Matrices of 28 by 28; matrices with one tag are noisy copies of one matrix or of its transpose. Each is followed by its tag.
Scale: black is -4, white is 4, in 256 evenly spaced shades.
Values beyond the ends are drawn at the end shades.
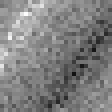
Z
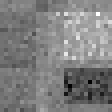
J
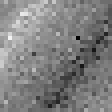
Z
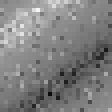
Z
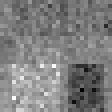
J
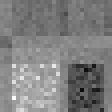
J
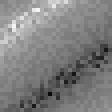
Z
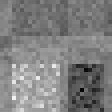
J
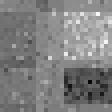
J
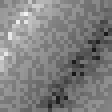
Z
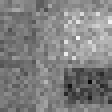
J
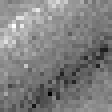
Z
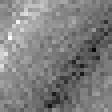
Z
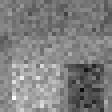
J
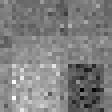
J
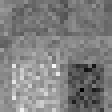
J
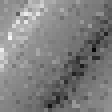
Z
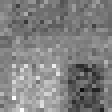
J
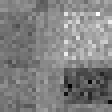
J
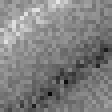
Z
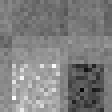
J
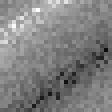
Z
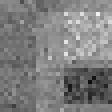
J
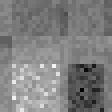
J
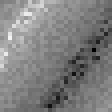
Z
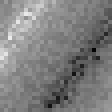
Z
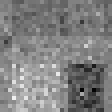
J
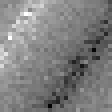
Z
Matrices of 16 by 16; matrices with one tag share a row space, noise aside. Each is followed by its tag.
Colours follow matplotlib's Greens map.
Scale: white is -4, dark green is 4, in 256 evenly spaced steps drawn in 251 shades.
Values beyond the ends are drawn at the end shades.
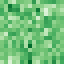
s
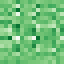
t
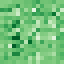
t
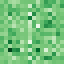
s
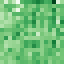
t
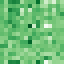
s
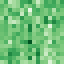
s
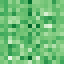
s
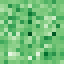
s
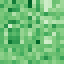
s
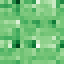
t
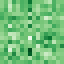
s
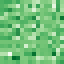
t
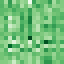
s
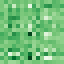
s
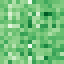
s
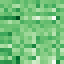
t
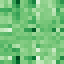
t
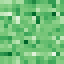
t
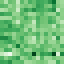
t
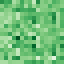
t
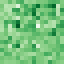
t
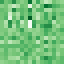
s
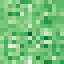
s
